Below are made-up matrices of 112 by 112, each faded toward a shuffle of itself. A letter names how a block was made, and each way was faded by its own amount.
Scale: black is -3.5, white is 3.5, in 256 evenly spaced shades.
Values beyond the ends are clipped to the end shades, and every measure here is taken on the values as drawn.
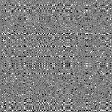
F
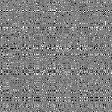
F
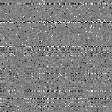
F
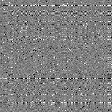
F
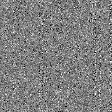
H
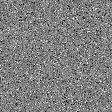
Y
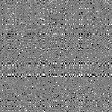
F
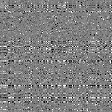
F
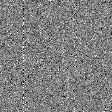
H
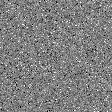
Y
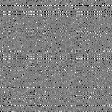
F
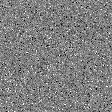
Y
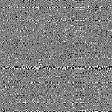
F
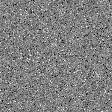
Y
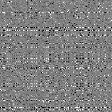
F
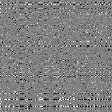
F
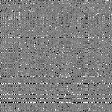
F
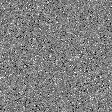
Y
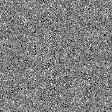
H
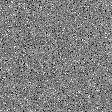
Y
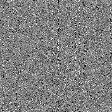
H
